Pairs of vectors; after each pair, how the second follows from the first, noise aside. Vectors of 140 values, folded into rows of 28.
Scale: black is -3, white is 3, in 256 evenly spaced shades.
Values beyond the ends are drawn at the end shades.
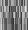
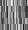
wrapped around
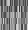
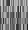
negated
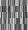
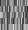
sign-scrambled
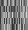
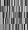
shuffled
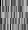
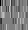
partly zeroed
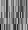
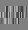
partly zeroed
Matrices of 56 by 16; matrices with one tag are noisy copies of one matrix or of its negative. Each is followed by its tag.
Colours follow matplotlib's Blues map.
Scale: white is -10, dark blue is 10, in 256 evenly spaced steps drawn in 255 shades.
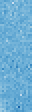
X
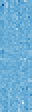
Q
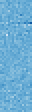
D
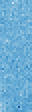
X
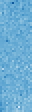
X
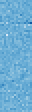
D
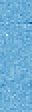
D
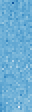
X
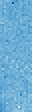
X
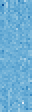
Q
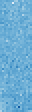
X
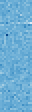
D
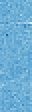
D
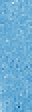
X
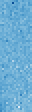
X
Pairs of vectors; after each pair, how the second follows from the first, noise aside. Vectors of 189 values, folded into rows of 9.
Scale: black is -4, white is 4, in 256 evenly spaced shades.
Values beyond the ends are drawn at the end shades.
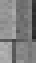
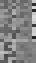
sign-scrambled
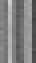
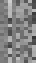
sign-scrambled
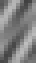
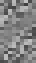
sign-scrambled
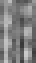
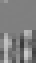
partly zeroed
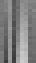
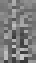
sign-scrambled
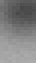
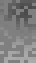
partly zeroed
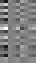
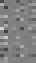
partly zeroed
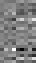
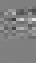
partly zeroed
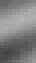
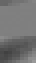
partly zeroed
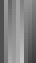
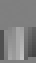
partly zeroed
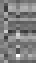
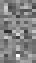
sign-scrambled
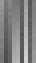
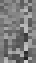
sign-scrambled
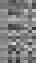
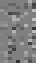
partly zeroed
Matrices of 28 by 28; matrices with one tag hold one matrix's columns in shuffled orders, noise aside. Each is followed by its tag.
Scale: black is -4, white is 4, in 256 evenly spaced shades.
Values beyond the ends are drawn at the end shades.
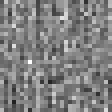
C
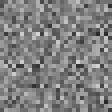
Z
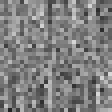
C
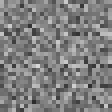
Z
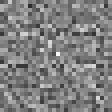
Z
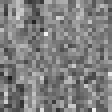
C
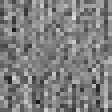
C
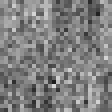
C
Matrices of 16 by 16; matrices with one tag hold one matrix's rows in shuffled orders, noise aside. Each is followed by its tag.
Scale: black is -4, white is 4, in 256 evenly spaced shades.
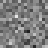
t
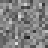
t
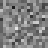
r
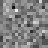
r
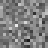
t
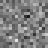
t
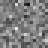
t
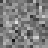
r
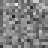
r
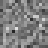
r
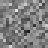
t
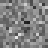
t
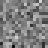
r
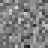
t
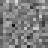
r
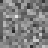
r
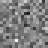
t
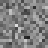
t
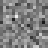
r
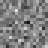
t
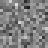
t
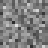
r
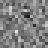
t
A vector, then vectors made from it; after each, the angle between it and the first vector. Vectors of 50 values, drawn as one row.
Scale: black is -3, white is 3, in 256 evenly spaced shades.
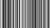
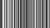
nearly opposite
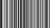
nearly opposite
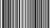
nearly parallel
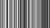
partly opposed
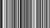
nearly opposite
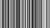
partly aligned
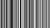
partly opposed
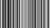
nearly parallel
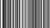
nearly parallel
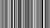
partly opposed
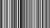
nearly opposite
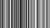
partly opposed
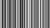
orthogonal
